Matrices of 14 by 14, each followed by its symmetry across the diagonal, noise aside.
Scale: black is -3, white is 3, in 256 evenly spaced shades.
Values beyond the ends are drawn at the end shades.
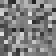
antisymmetric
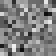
antisymmetric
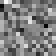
antisymmetric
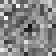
symmetric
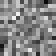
symmetric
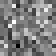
neither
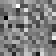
antisymmetric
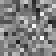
neither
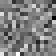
antisymmetric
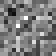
symmetric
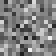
neither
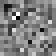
symmetric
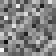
symmetric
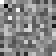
symmetric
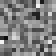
antisymmetric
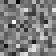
neither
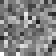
neither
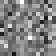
neither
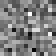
antisymmetric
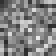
symmetric
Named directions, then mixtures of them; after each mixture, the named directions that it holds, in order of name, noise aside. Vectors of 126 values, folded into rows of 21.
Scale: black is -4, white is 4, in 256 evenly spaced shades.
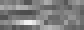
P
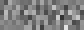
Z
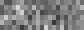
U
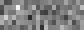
U, Z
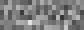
P, Z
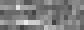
P, U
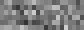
P, U, Z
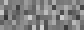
U, Z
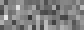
U, Z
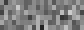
U, Z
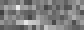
P, U, Z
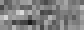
P, U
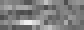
P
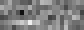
P, U, Z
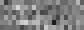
P, U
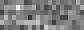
P, U, Z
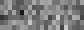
P, U, Z
